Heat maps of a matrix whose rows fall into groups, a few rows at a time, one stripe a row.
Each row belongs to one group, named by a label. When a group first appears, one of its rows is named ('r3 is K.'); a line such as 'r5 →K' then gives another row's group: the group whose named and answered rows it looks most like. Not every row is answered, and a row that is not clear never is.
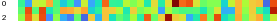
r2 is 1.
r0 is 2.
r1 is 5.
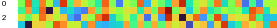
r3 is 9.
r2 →2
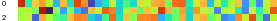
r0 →5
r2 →5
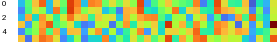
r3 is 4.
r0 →9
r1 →9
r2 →5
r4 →9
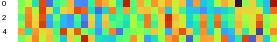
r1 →5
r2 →1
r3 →1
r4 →5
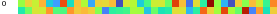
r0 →5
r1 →9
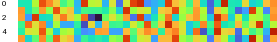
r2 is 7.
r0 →9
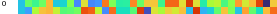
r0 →2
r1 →9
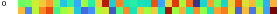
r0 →2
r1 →4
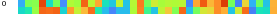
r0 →9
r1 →9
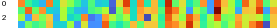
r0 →4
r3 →2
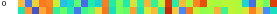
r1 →2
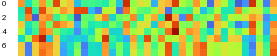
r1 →5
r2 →2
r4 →2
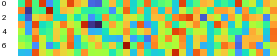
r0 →5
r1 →4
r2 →2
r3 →7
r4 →7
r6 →4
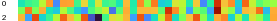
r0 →4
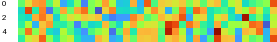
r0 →1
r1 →5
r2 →9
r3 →2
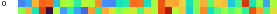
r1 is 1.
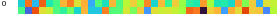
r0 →5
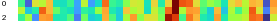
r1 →2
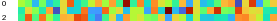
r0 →4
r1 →2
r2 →5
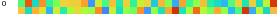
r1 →9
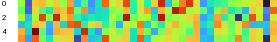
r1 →7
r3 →9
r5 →7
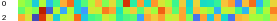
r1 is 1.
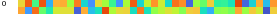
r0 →5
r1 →7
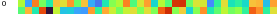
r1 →1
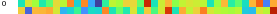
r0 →7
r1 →1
